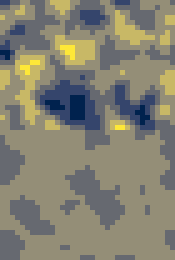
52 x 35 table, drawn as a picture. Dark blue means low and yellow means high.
No overall slope runs across the table. A horizontal seam about 50% of the way down splits the table, and the bottom part is calmer. The ninth with the lowest average is the centre. The field is mottled with small blotches. No row or column stands out. Neither half mirrors the other.
